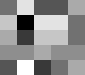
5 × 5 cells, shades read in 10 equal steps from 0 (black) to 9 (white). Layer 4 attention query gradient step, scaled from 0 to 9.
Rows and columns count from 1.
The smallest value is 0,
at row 2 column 2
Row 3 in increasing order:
2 4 6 7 7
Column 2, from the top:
8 0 2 5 9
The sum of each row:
24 27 26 26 24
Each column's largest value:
7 9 8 8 6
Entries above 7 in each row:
1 2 0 0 1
